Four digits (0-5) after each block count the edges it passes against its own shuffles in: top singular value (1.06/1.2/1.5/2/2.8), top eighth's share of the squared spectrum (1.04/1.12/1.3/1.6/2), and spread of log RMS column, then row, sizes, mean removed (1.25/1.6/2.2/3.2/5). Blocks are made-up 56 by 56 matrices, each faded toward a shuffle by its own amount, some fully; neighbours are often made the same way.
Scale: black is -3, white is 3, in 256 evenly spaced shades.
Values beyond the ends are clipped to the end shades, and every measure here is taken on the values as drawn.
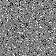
0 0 0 0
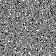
2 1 0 0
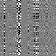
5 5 4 2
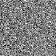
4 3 1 1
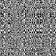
4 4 3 3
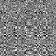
4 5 3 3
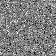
2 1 0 0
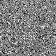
2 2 0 1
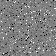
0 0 0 0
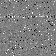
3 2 0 1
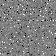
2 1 0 0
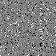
3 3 1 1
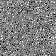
2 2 0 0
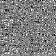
3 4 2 2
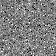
1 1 0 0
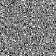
3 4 2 2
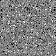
3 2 1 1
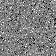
0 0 0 0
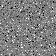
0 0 0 0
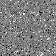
2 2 0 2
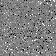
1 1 0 0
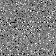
2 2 0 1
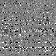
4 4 1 3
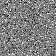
2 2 0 0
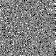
3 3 2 1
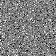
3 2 1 1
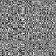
4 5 3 3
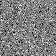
0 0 0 0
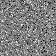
1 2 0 0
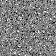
2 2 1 0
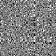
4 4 2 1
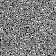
2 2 0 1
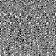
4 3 2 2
